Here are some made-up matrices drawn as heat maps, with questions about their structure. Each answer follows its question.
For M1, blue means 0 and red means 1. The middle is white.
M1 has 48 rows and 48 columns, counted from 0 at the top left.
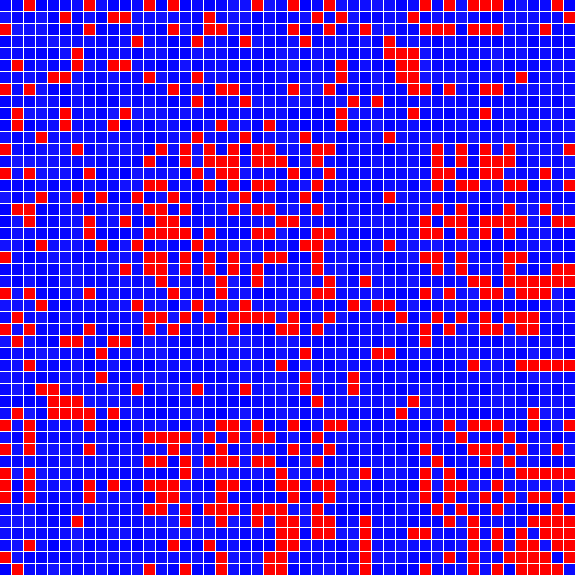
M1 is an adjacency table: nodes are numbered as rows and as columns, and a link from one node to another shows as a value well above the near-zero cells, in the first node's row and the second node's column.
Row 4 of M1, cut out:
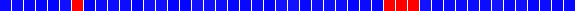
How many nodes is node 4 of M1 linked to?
4
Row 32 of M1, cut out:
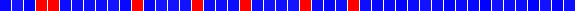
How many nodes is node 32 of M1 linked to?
7
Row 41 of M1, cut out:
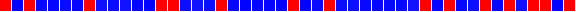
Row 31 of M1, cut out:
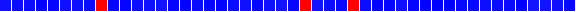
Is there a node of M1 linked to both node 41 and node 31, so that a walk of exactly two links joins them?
no
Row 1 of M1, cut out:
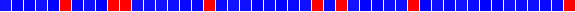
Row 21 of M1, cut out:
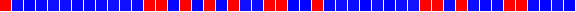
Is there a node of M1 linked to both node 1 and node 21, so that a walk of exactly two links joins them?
yes
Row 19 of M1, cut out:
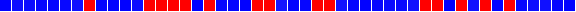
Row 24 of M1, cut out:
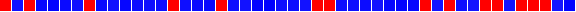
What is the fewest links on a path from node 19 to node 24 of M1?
2
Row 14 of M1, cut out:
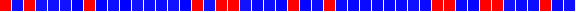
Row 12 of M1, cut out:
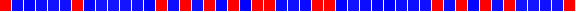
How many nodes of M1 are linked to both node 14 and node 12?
5
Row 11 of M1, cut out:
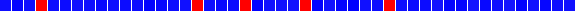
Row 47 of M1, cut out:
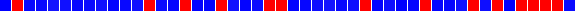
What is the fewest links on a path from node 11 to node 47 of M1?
4
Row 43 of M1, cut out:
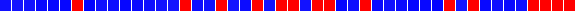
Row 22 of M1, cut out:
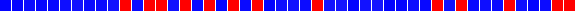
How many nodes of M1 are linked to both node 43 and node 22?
5
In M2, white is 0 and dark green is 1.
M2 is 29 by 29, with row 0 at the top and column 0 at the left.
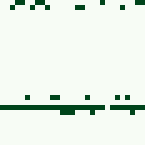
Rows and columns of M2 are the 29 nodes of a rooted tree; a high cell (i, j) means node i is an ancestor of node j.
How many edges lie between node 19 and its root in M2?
1
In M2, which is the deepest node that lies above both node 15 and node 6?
1
